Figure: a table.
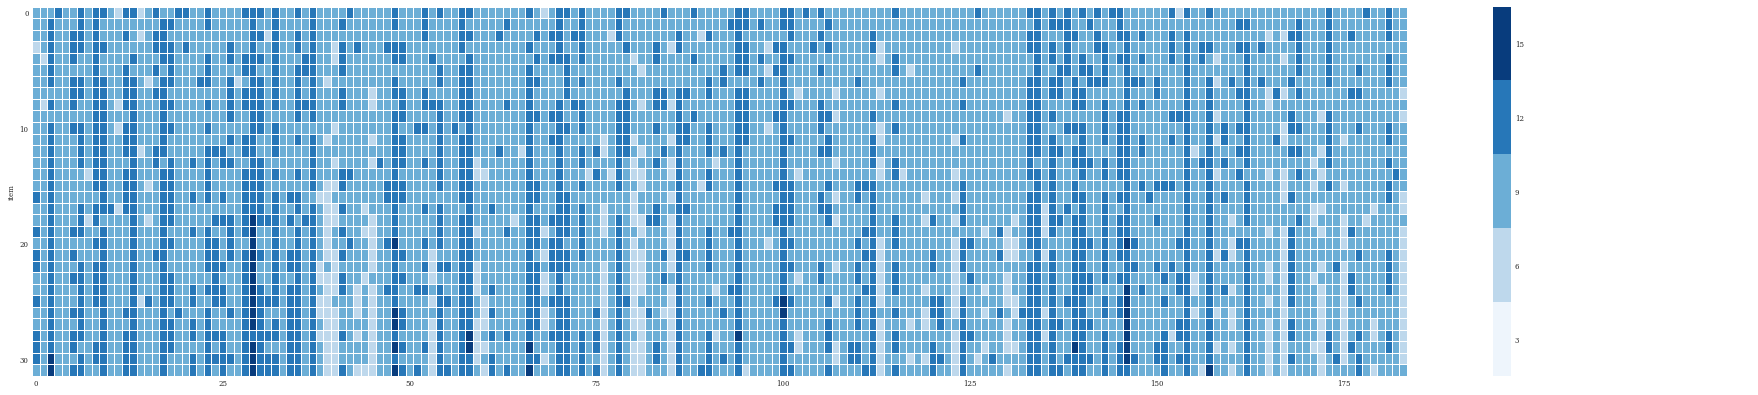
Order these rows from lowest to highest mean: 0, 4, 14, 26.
14, 26, 4, 0
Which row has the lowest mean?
14
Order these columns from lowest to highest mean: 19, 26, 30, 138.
19, 138, 26, 30
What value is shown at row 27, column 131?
9
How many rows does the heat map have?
32
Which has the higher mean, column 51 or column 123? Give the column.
51
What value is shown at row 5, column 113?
9
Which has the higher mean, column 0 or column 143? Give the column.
143
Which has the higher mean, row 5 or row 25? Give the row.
25
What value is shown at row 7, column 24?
9
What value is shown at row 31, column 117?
9
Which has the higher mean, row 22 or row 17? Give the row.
22
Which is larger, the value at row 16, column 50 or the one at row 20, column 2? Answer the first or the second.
the second
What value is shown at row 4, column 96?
9
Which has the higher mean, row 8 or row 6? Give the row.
6
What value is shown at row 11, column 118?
9
